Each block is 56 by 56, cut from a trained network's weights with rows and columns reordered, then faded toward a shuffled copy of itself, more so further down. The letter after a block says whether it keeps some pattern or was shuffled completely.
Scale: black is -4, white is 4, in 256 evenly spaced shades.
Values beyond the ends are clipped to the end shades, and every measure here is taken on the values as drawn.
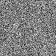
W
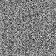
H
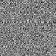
H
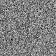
W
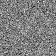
W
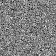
W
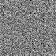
H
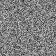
W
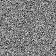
W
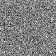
H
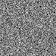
H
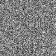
H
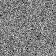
W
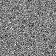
W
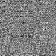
H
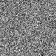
H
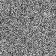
W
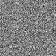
H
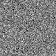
H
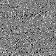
H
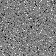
W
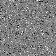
W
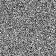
W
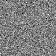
H
